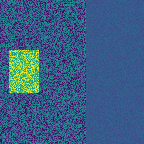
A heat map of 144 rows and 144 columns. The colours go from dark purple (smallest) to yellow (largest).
The right part is calmer, past a seam about 60% of the way across. The ninth with the highest average is the middle left. In the middle left lies a patch that is higher than the rest. The values are skewed, with a long tail toward high values. On average the colour sits 30% of the way up the scale.
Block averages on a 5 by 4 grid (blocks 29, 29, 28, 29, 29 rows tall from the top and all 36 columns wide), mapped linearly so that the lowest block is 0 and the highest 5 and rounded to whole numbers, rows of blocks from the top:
0000 / 1000 / 5100 / 1000 / 0000
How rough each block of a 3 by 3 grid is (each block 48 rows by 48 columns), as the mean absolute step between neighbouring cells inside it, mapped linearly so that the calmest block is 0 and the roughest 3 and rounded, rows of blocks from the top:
320 / 320 / 320
